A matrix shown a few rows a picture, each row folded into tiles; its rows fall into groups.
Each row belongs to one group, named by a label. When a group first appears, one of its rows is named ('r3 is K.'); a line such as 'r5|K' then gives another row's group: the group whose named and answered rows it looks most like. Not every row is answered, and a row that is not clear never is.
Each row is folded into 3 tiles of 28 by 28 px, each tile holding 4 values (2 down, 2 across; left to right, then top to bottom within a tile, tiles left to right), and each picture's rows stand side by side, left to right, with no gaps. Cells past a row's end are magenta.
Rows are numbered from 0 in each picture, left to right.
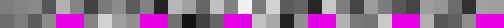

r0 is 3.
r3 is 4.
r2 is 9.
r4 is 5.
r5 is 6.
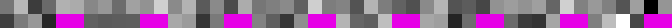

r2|4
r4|5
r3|3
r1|9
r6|3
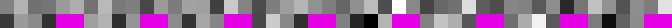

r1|4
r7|9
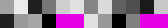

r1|4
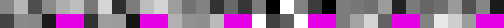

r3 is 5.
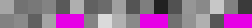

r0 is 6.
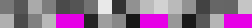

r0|5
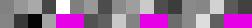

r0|3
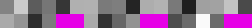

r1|6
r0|4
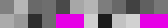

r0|4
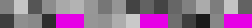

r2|3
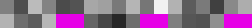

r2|6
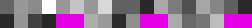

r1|4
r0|9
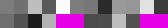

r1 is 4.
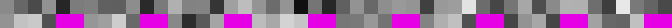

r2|6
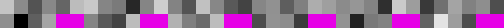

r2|5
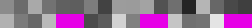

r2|5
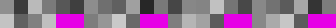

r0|5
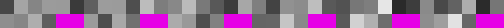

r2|4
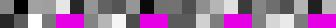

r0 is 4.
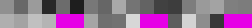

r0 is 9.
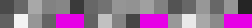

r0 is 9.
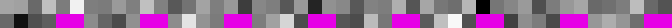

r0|9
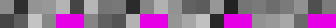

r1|6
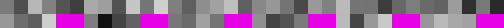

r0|5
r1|9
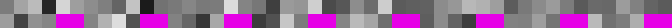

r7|5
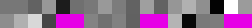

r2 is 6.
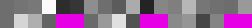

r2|4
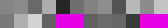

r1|9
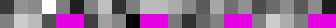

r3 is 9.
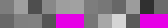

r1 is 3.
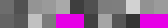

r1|9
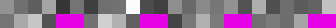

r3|6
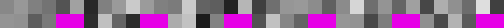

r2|4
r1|9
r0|4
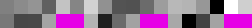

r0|3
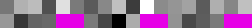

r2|9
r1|3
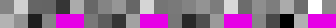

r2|3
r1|3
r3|3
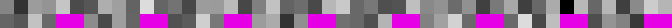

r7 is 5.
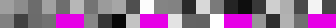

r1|3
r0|9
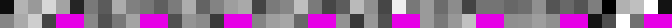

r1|5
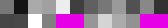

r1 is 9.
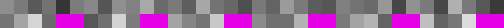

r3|5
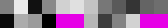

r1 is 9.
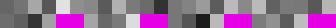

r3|6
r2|3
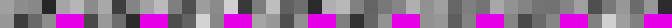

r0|6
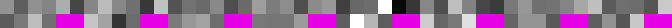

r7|6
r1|4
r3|6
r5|5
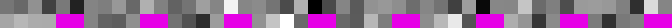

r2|3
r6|4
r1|3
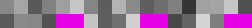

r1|5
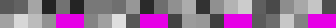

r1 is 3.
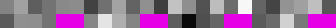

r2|9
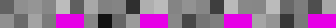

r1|6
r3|4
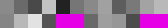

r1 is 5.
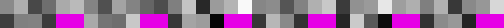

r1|5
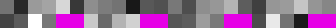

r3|9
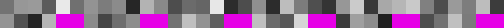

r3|5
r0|3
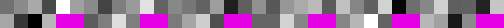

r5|4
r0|3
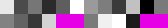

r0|6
